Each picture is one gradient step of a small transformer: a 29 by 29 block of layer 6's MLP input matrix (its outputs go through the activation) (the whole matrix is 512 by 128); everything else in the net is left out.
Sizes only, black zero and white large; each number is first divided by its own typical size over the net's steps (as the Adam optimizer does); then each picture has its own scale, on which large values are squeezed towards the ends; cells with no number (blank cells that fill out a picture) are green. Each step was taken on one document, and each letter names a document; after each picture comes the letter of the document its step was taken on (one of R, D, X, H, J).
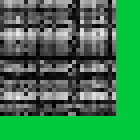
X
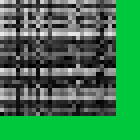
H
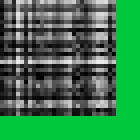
X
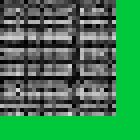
X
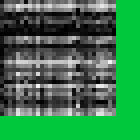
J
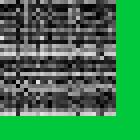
H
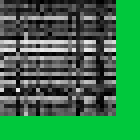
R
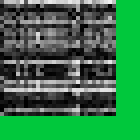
J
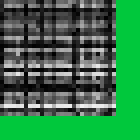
X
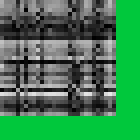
R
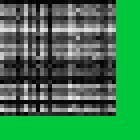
H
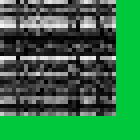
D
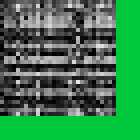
J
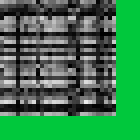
D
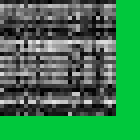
R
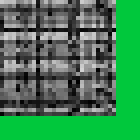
X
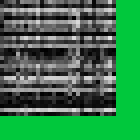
J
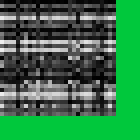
R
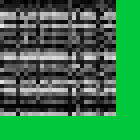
H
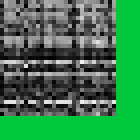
X
